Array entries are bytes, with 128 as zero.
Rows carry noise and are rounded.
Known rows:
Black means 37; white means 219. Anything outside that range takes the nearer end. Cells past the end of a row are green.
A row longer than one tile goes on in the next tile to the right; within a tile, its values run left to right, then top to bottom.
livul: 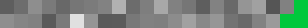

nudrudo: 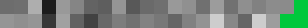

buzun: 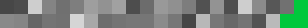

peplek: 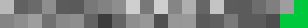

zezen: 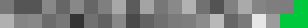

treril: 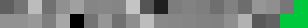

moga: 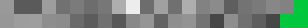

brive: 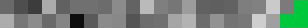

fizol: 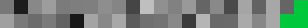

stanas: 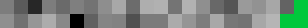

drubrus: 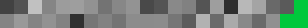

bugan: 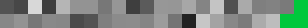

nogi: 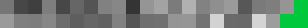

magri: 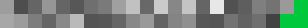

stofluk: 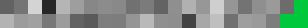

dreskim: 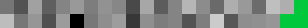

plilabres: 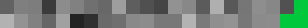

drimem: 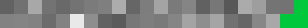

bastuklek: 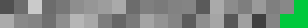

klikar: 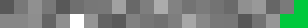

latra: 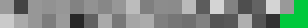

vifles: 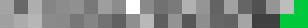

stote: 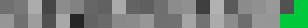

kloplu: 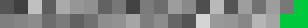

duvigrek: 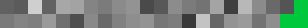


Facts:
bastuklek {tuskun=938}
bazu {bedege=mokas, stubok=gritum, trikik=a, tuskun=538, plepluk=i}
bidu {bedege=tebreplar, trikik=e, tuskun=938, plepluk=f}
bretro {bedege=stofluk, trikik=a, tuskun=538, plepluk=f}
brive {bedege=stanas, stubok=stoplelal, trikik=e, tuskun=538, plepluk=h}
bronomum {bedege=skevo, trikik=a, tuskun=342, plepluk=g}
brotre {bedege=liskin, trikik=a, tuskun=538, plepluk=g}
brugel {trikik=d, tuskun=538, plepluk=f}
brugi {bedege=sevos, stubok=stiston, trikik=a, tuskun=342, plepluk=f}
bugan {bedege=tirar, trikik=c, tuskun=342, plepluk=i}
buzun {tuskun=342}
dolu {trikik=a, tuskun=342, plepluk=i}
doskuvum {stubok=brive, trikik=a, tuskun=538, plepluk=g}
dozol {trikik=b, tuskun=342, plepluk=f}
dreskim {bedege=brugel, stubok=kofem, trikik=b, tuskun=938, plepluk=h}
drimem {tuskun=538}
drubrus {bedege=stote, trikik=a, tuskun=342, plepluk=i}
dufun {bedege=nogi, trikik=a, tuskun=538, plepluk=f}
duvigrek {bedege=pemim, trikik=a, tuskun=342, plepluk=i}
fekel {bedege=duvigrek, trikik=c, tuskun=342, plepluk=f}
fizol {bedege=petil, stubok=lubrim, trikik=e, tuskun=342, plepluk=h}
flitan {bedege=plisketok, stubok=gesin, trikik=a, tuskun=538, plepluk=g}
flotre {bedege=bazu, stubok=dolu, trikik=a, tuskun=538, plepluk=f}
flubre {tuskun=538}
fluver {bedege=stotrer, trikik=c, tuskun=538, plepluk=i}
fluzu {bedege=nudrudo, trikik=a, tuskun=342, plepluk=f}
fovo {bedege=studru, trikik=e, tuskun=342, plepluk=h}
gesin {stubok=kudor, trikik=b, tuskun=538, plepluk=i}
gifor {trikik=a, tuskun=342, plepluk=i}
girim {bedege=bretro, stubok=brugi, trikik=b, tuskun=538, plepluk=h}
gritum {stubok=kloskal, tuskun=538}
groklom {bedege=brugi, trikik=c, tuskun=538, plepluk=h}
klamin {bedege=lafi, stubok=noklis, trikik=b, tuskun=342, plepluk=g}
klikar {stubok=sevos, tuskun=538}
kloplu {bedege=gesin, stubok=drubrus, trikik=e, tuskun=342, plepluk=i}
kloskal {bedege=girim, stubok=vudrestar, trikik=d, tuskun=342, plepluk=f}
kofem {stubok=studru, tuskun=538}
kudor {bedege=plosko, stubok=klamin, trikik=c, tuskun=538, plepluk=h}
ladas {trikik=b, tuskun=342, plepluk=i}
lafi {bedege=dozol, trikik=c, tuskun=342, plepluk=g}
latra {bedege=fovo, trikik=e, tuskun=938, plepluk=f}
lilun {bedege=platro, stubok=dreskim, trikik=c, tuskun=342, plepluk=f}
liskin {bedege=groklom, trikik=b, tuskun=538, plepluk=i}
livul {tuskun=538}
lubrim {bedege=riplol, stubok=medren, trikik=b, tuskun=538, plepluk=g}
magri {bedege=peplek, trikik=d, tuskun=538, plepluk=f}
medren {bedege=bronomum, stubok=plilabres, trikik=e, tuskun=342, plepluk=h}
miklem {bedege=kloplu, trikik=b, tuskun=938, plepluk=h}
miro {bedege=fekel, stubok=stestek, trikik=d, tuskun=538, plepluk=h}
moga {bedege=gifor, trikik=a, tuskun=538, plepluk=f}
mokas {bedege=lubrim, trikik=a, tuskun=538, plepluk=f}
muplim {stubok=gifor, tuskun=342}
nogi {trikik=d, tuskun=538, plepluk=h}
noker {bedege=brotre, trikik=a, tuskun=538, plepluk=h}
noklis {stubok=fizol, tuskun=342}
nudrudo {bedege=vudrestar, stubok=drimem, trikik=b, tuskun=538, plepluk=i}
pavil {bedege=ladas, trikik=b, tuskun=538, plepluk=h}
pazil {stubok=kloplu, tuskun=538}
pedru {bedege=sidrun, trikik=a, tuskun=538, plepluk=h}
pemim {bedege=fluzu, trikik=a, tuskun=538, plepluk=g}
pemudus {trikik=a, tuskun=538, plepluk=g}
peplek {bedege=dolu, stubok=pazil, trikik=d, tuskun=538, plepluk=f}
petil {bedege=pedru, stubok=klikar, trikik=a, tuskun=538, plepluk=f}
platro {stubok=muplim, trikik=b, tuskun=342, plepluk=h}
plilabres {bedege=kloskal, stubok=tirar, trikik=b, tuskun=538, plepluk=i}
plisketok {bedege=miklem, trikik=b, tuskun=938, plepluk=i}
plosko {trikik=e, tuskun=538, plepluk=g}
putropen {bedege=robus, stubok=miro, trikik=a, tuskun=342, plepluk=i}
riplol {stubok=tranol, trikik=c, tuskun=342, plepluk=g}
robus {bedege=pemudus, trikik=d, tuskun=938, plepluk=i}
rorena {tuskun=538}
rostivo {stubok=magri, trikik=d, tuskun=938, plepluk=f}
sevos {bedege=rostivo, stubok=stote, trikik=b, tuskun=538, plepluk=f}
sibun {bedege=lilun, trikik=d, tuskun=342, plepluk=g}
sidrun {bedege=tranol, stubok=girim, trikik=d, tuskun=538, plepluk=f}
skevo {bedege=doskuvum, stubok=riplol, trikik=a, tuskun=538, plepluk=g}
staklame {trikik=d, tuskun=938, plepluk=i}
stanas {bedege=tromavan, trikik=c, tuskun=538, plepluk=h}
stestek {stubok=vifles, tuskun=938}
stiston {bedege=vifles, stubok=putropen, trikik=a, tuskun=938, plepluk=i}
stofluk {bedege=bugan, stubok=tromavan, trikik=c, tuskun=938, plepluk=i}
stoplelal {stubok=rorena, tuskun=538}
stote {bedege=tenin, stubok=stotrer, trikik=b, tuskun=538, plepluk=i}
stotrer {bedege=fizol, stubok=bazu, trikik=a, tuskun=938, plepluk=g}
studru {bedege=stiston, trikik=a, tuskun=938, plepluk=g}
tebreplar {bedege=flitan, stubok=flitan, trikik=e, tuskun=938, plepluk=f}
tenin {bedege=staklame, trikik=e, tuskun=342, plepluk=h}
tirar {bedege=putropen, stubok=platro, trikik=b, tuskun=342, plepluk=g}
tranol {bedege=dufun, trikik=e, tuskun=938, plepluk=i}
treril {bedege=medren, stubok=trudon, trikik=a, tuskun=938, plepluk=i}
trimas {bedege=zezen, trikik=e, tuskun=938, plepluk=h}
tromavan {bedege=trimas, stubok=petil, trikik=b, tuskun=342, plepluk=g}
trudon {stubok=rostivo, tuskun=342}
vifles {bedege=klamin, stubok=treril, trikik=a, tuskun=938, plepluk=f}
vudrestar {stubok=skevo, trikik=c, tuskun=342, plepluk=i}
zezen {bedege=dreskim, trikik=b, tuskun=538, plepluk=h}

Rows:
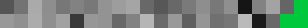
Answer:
stotrer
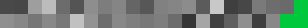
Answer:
sibun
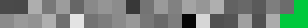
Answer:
riplol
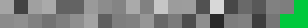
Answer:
kloskal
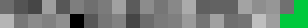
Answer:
pavil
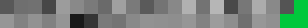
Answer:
fluver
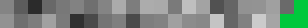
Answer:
groklom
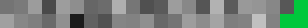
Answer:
liskin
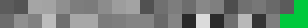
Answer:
bronomum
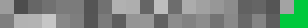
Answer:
dufun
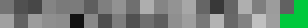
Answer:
girim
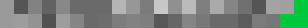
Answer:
sevos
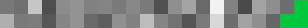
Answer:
staklame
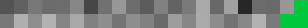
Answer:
pemudus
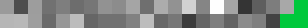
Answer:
rostivo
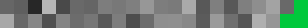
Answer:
miro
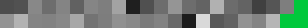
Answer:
tirar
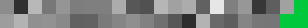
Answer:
dozol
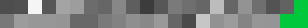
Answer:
putropen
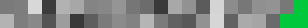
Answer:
plisketok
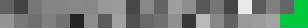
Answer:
platro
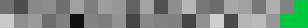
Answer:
miklem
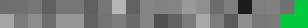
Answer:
lubrim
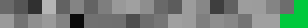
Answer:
noker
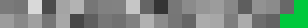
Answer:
stiston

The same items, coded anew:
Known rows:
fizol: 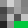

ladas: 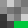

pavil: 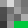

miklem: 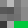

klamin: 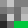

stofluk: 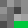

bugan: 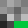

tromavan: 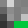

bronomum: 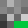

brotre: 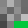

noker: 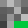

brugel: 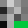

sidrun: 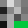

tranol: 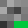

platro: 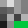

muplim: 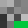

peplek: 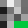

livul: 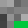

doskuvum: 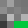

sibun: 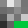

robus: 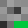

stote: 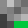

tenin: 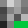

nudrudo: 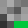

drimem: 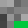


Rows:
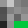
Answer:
zezen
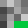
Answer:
kudor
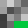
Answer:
plilabres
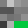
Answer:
trimas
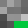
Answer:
bazu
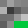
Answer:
treril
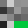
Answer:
rostivo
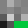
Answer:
lafi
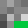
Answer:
flitan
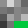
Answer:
plosko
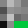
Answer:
nogi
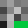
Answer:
dufun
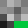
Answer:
kloplu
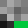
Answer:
vudrestar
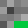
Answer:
studru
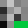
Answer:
dozol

